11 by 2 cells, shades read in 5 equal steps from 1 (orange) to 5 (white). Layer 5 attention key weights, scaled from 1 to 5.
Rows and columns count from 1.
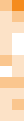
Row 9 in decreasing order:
4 4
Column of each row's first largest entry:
1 1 1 2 2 2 1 1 1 1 1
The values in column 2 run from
1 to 5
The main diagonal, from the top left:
3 3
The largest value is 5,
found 3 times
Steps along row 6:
up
